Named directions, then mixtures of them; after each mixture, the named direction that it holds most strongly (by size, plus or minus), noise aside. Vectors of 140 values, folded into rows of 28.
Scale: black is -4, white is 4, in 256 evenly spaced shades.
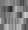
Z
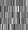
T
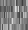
T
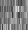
T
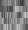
Z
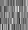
T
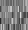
T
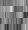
Z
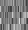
T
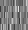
T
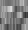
Z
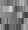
Z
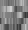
Z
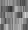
Z
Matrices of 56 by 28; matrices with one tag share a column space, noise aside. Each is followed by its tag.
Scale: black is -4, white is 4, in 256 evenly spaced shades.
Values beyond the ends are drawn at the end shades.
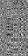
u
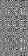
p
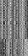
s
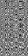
u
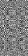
p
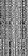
s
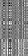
s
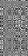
p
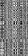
s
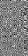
p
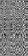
u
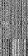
s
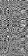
p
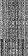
s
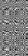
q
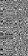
q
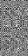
p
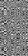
q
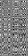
u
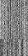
s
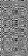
p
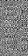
p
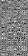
q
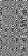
p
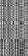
s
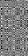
p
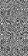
q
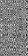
u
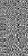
u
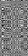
p
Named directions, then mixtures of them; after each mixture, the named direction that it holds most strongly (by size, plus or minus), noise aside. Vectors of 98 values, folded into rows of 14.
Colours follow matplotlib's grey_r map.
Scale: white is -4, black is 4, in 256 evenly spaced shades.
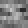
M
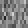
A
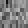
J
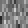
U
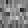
J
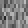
A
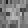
M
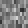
U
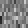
U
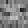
M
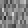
A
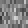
U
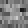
M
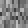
J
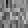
J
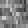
M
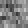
M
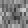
M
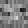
M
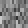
U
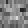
M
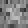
M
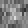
M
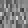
J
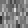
U
